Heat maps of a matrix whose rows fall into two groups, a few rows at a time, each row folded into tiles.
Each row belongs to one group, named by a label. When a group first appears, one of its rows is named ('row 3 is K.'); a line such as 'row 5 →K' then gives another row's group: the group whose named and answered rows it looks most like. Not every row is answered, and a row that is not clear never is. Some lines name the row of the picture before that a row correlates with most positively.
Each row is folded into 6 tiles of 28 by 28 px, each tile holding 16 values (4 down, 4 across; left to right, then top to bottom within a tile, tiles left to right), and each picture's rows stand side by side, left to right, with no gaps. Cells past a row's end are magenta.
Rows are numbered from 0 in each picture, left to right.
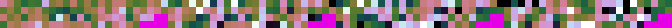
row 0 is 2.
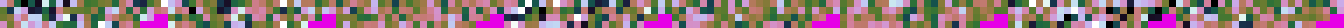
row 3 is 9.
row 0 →2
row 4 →2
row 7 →2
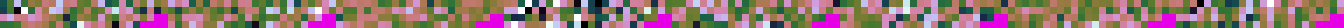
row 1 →2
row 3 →9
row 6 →2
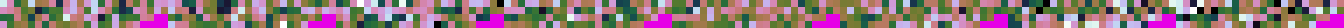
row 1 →9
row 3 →9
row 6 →2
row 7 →9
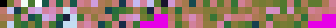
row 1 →2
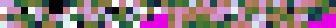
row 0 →9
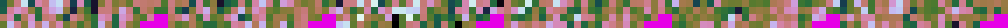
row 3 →9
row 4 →2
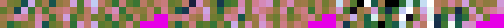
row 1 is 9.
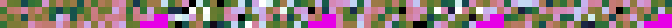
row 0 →2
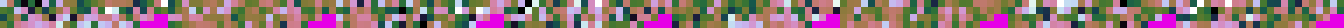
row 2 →2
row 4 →2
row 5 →9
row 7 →9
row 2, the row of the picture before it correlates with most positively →2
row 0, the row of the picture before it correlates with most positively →0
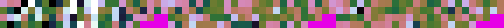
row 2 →9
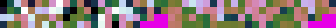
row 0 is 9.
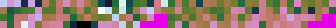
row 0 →2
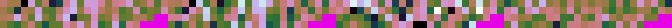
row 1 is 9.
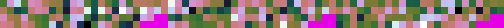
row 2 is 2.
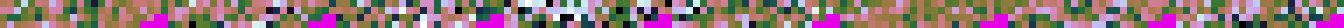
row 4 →9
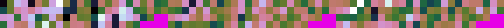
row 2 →9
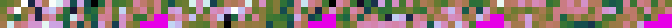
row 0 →9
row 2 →2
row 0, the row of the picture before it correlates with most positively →2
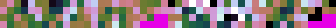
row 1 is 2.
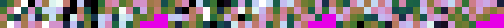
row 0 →9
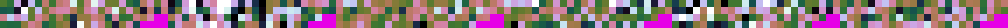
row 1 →9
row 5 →2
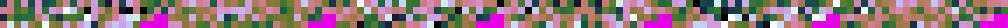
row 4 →2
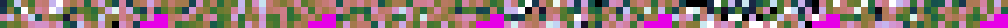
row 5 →9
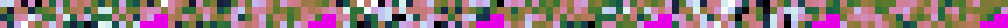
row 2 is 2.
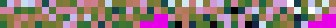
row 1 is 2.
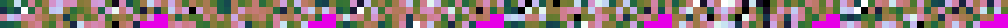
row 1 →9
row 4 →9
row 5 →9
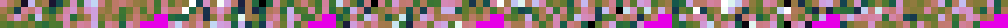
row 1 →9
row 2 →2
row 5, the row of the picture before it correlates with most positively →3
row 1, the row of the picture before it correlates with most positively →4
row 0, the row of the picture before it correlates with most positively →3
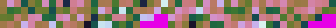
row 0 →2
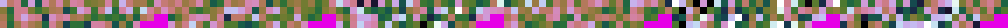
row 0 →2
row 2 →2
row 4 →2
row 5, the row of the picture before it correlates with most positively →1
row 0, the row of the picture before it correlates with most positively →0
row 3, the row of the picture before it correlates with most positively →1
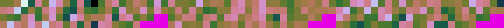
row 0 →9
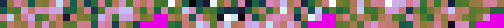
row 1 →2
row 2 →9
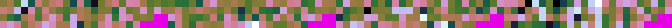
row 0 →9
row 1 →2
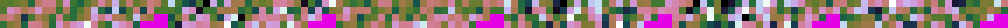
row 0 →2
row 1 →2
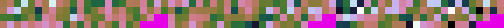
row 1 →2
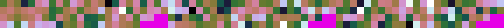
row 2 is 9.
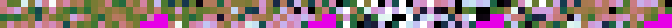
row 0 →9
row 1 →2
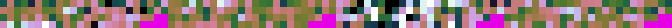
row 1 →9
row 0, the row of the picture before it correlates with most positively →1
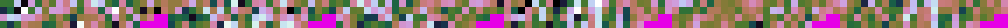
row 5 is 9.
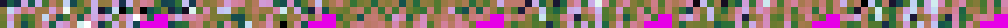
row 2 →2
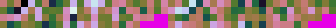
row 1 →9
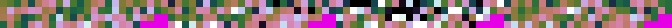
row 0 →2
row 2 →2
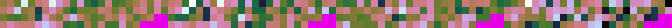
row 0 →9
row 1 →9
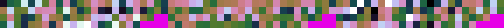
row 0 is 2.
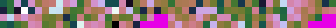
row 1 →9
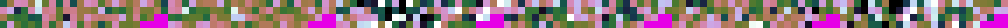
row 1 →9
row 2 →2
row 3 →9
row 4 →2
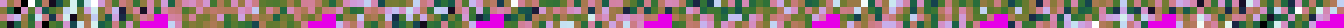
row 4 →2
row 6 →2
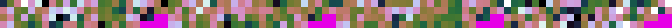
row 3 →2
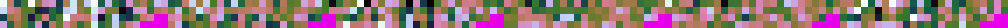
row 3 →2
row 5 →9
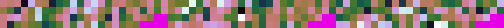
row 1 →9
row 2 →2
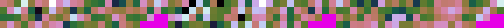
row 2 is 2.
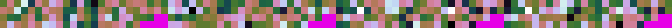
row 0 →9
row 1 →9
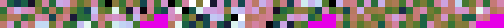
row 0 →2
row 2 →2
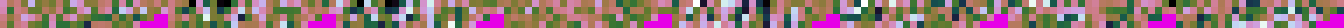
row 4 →9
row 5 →9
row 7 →2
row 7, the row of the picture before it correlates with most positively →0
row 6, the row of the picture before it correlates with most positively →1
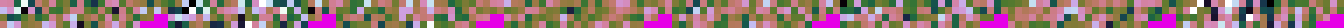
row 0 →9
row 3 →2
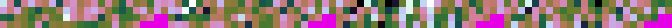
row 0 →9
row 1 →9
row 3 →9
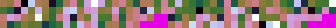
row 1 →2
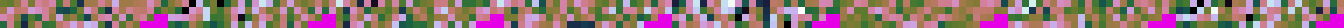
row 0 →2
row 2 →2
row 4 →9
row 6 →9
